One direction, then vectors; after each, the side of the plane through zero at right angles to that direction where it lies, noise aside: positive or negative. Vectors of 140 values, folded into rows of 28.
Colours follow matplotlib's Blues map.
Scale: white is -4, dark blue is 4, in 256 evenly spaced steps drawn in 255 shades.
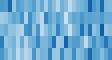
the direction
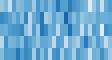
negative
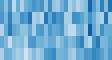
positive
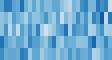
positive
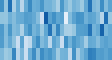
positive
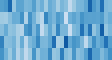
positive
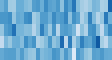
negative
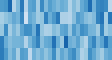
positive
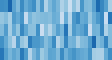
positive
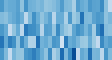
positive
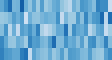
positive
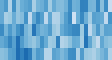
negative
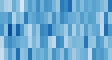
negative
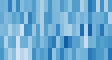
positive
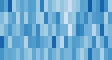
positive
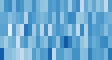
positive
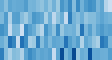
positive
